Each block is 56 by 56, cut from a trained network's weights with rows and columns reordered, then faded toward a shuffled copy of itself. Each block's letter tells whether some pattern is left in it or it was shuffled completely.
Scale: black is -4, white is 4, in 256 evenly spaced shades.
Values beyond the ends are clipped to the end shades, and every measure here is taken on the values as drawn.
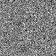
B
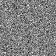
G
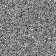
G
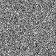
B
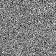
G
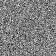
G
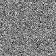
B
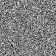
G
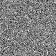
G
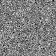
G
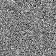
B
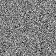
G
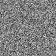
G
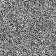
B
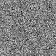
B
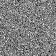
G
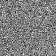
B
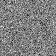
G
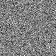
G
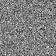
G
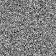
B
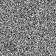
G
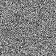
B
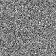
G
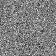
B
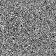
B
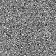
B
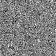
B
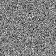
B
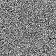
G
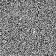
B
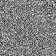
B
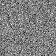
G
